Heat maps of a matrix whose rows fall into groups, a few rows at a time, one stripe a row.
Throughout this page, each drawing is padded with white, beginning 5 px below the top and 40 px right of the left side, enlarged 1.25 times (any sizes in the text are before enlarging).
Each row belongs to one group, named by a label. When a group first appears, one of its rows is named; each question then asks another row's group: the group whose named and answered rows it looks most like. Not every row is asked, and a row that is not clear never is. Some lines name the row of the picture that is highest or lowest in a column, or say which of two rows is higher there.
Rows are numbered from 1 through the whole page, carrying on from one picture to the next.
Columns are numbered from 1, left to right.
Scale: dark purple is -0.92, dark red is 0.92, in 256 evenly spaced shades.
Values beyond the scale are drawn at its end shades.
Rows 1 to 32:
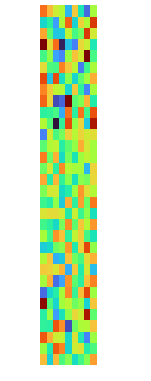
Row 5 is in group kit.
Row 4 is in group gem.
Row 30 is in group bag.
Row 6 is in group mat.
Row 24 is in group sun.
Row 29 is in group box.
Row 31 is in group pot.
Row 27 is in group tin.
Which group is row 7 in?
gem
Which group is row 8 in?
bag
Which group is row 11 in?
tin
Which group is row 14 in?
gem
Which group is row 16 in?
gem
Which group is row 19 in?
sun
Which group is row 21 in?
pot
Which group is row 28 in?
kit
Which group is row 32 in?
gem
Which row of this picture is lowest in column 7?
6
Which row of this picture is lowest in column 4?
4
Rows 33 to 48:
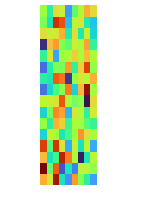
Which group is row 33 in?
box
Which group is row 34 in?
pot
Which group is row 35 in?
sun
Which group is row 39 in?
box
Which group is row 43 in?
pot
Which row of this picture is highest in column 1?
47
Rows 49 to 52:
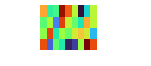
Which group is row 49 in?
mat
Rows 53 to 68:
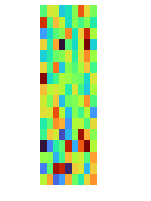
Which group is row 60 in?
bag
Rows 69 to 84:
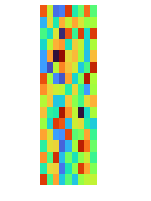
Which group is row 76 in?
bag
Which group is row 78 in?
mat
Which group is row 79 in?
pot
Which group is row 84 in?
gem
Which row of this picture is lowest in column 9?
79
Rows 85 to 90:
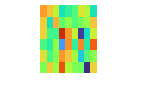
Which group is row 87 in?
mat
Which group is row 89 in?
mat
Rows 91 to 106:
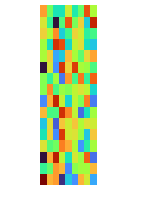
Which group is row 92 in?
tin
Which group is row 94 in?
pot
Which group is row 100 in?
mat
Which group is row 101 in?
kit
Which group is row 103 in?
mat
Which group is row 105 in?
box
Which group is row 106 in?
gem
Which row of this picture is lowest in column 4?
106
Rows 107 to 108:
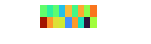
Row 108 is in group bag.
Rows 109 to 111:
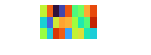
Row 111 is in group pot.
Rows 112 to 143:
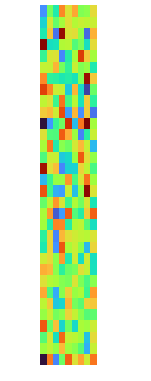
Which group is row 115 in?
tin
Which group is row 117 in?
sun
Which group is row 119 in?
bag
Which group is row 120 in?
sun
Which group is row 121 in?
sun
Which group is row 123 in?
mat
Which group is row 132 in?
kit
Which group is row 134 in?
sun
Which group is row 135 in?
gem
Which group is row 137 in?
tin
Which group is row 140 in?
gem
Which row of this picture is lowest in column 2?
122
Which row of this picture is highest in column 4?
114
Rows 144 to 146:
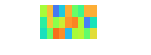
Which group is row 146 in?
box
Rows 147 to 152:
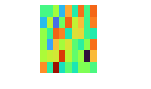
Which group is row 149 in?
pot
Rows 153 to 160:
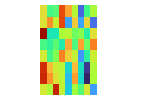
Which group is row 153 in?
mat
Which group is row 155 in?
tin
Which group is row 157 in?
mat
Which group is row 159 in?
bag
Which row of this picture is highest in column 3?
160
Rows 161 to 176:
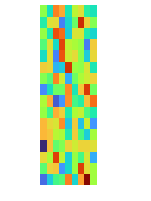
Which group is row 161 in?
pot
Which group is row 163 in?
pot
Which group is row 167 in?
box
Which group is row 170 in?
pot
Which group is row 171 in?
sun
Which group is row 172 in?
bag
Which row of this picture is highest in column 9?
169
